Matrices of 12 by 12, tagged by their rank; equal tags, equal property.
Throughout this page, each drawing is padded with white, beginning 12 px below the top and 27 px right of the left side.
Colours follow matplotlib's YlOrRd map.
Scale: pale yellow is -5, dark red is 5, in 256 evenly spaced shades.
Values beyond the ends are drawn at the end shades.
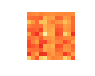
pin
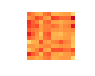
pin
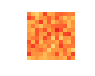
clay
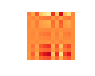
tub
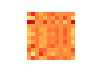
pin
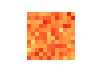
clay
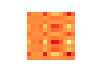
tub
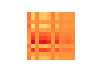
tub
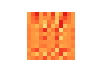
pin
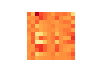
pin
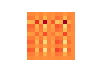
tub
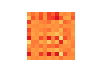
pin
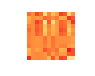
pin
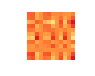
pin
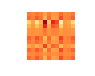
tub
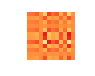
tub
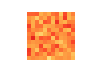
clay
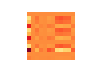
tub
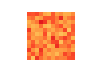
clay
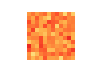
clay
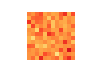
clay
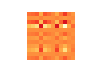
tub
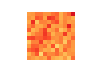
clay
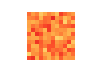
clay
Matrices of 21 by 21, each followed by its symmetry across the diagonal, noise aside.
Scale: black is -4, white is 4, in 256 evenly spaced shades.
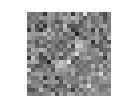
symmetric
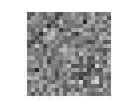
symmetric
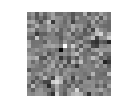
antisymmetric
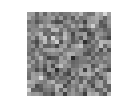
symmetric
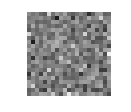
symmetric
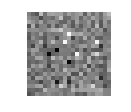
antisymmetric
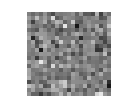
antisymmetric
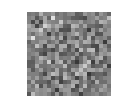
symmetric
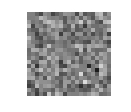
antisymmetric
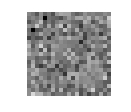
symmetric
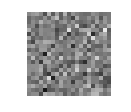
antisymmetric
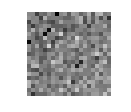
symmetric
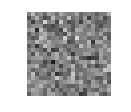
antisymmetric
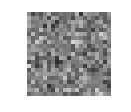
antisymmetric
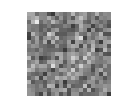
symmetric
